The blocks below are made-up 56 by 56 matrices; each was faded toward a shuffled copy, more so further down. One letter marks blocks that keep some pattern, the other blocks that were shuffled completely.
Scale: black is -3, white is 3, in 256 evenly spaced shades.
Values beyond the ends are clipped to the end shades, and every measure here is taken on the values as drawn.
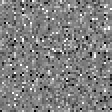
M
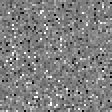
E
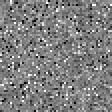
E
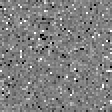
E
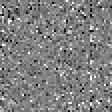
M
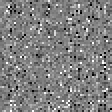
M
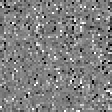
M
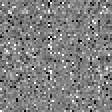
M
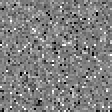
E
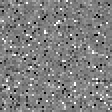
E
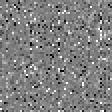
M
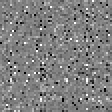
M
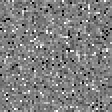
E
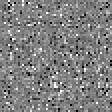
M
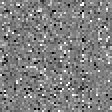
M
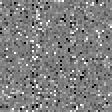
M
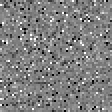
E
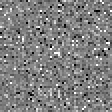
M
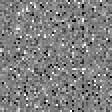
M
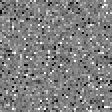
E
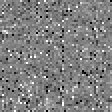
M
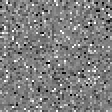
E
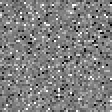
E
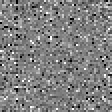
M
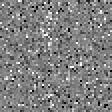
M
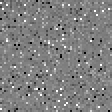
E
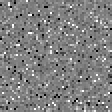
E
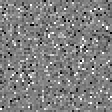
E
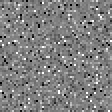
E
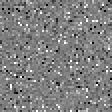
E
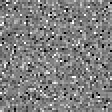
E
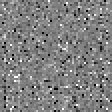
M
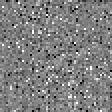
M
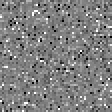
E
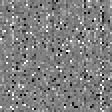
M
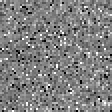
E
